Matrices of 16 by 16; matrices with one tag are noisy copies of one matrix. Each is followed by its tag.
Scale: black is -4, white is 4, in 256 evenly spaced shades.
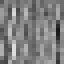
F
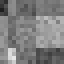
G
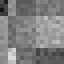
G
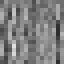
F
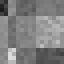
G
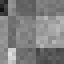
G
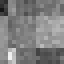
G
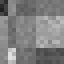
G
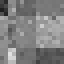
G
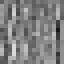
F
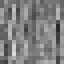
F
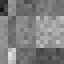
G
